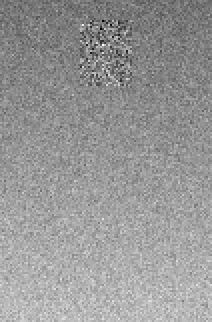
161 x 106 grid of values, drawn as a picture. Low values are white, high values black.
Slope: up to the top. Average level on the scale: 40%. Odd patch: rougher, in the top middle. Odd rows or columns: none. Grain: fine.
